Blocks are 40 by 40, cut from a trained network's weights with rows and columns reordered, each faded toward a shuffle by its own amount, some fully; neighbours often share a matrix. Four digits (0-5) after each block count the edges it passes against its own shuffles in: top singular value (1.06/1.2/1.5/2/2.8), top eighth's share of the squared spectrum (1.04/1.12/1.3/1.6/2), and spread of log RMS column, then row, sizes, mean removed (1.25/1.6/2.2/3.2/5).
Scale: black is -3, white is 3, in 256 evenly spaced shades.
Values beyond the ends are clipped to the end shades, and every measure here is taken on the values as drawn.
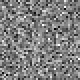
1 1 0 0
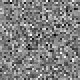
3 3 1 0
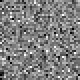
1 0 0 0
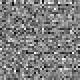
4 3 0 2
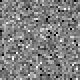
0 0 0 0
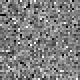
1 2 0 0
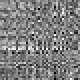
4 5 2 3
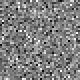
0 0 0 0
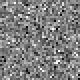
0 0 0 0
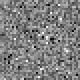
0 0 0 0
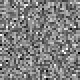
0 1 0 0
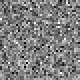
2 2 0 0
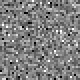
2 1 0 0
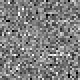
2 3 0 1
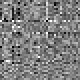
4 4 2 2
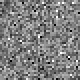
1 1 0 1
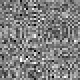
4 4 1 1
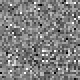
2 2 1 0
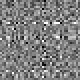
4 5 1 2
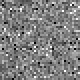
1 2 0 1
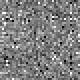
2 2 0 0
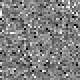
2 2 0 1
